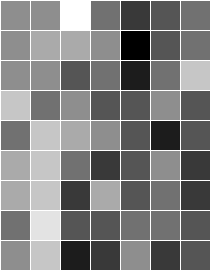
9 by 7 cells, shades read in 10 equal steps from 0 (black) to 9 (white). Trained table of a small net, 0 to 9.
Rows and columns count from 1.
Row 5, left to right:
4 7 6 5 3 1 3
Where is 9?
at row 1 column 3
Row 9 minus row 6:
-1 0 -3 0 2 -3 1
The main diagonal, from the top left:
5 6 3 3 3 5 2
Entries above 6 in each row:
1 0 1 1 1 1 1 1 1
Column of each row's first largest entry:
3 2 7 1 2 2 2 2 2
